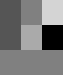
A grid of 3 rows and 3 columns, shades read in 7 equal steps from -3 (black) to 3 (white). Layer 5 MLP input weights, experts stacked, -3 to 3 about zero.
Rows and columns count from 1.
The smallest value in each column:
-1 0 -3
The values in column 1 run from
-1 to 0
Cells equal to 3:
0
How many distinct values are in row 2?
3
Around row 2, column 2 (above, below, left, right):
0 0 -1 -3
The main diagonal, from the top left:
-1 1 0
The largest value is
2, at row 1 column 3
